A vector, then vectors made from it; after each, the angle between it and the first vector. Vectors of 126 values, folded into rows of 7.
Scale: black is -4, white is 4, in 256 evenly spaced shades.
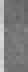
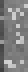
partly opposed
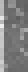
nearly parallel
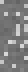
orthogonal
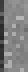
nearly opposite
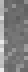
nearly parallel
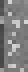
partly opposed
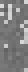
orthogonal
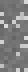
orthogonal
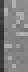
nearly opposite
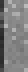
nearly opposite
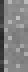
nearly opposite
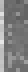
nearly parallel
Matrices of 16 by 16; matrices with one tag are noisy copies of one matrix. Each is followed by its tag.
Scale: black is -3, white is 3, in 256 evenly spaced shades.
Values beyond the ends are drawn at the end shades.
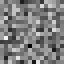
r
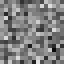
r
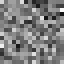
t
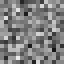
r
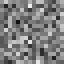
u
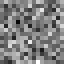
u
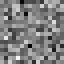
r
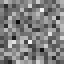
u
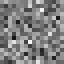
u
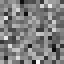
r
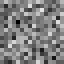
u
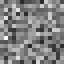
r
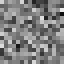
t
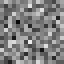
u
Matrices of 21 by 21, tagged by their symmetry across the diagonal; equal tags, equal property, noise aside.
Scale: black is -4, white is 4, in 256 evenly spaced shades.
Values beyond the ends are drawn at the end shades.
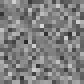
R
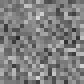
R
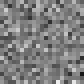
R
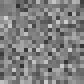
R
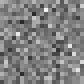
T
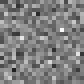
T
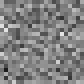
T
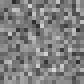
T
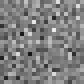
R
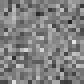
T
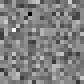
R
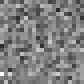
T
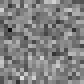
T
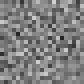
R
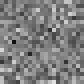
T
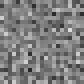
R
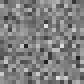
R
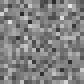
T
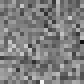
R
